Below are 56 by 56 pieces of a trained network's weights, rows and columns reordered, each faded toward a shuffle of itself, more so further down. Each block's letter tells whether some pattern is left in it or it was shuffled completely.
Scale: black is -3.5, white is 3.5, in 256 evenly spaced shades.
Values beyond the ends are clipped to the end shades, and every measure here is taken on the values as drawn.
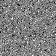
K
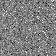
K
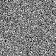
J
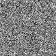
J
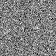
K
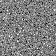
K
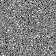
K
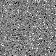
K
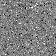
K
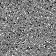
K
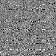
J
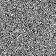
K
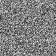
K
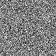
K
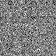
J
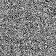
K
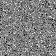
K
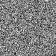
K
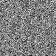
J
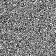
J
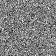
K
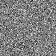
K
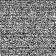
J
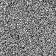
K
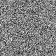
K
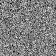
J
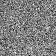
K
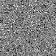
J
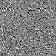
J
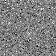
K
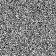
K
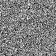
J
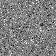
K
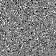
K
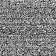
J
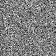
K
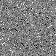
K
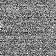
J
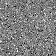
K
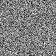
K
